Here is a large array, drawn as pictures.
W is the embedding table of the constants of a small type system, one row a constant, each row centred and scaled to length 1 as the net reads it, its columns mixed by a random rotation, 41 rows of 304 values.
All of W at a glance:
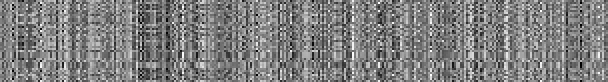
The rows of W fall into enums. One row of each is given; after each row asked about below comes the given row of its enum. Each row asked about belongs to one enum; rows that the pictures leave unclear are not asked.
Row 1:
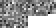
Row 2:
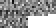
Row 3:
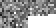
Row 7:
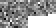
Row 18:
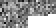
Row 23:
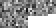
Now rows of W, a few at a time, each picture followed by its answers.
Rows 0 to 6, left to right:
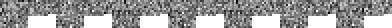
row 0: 18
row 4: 2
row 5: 1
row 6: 23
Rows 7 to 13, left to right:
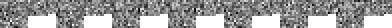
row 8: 3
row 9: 23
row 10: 23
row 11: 7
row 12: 1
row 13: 18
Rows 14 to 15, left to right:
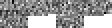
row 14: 2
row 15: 1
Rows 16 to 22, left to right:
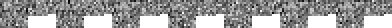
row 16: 23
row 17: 2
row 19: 3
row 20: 1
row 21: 18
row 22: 18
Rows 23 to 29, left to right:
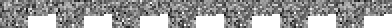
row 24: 18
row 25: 7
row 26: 3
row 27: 3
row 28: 3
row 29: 18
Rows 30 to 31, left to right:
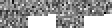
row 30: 2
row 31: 1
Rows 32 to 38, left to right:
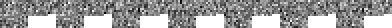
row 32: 1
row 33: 1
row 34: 23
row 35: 2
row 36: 3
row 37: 7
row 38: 23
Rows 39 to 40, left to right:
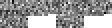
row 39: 2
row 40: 1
